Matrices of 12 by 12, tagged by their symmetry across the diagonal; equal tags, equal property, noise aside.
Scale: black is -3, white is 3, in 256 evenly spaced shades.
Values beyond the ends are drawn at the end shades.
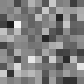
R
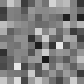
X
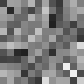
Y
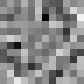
Y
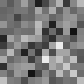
Y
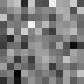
R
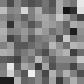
X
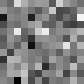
X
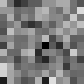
R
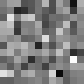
X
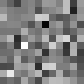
X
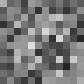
Y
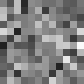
R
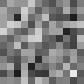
Y
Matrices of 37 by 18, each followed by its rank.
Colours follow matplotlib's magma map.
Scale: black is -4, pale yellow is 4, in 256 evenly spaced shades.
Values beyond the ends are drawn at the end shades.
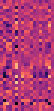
three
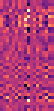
three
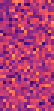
full rank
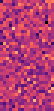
full rank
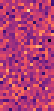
full rank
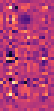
three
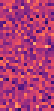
full rank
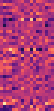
three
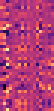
three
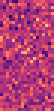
full rank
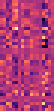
three
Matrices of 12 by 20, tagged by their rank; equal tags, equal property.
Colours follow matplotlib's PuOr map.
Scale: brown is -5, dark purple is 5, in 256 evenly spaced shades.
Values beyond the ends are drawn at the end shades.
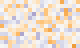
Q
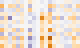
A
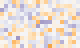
Q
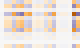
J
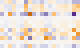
A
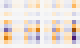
J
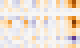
A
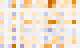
A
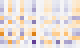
A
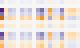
J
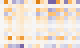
A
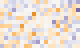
Q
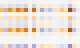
J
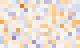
Q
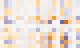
A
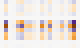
J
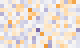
Q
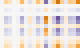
J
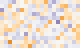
Q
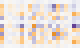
A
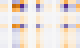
J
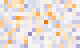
Q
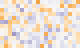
Q
